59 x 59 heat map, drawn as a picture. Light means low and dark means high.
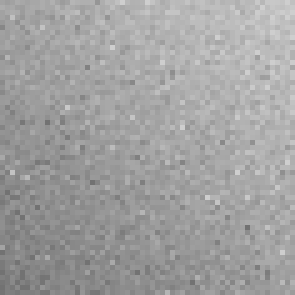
Odd rows or columns: none. Slope: up to the bottom left. Ninth with the highest average: bottom left. Mirror symmetry: none.
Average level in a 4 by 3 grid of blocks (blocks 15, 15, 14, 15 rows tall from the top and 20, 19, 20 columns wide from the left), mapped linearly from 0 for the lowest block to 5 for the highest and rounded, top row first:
2 1 0 / 3 2 1 / 4 3 2 / 5 4 3
